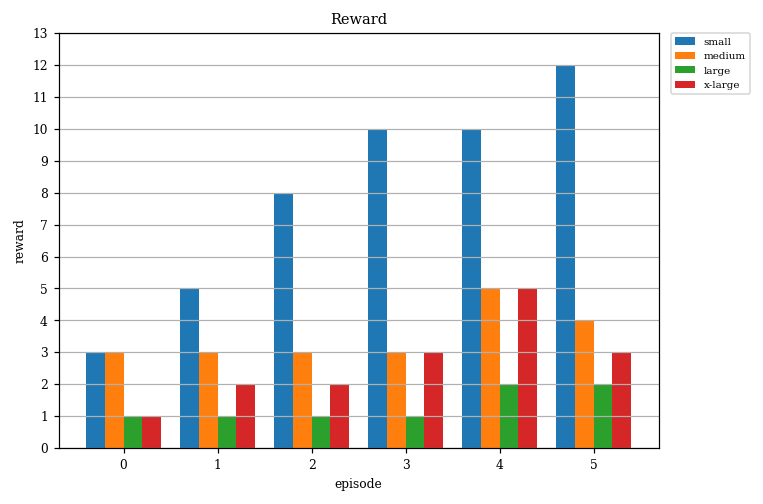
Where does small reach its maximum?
5
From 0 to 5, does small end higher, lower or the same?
higher
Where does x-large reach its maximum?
4
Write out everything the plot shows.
Title: Reward
x-axis: episode, ticks 0 1 2 3 4 5
y-axis: reward, ticks 0 1 2 3 4 5 6 7 8 9 10 11 12 13
Legend: small, medium, large, x-large
Values:
small: 3 5 8 10 10 12
medium: 3 3 3 3 5 4
large: 1 1 1 1 2 2
x-large: 1 2 2 3 5 3
